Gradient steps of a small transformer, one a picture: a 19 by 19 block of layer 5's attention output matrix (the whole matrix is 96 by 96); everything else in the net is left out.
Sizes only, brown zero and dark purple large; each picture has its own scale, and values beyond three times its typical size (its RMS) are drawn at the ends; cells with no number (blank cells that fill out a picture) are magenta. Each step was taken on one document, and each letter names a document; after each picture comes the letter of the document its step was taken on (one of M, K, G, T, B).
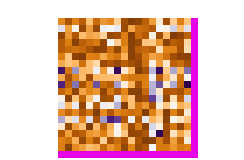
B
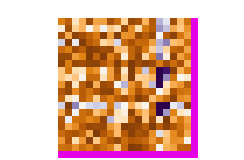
B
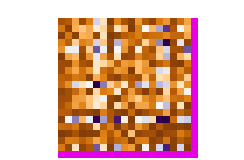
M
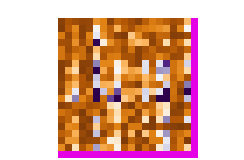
M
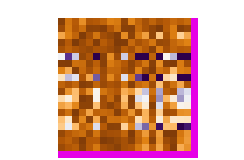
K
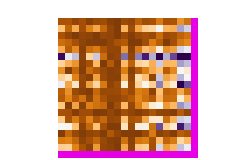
K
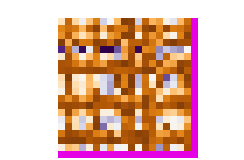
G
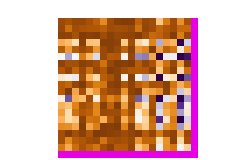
K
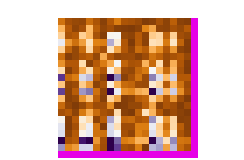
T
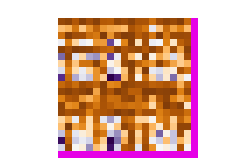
T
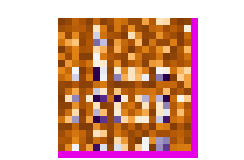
M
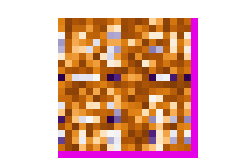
T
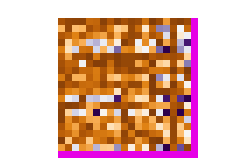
M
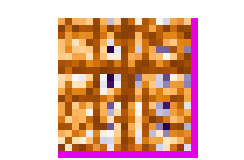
G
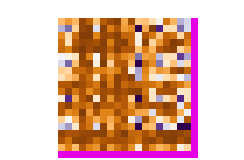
K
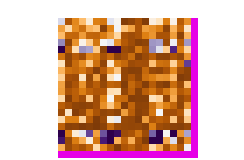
T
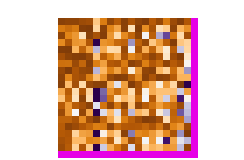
M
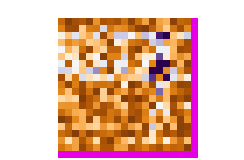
B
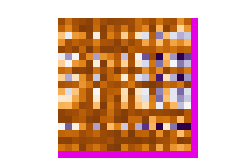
K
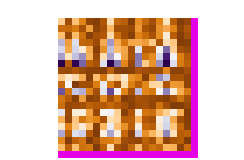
G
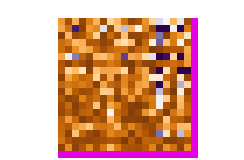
B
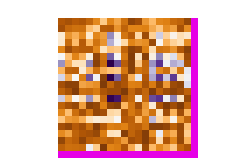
T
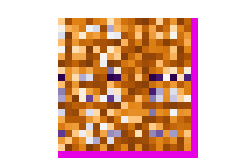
T
